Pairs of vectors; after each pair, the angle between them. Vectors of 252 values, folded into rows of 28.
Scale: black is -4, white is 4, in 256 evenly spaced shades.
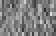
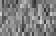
nearly parallel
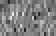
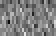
partly aligned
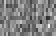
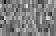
partly opposed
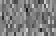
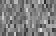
nearly opposite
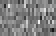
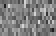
nearly parallel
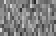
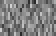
nearly parallel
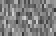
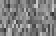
orthogonal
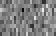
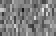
nearly parallel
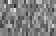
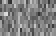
partly opposed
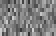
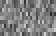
orthogonal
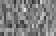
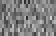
partly aligned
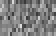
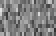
orthogonal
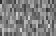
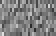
partly aligned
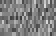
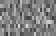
orthogonal
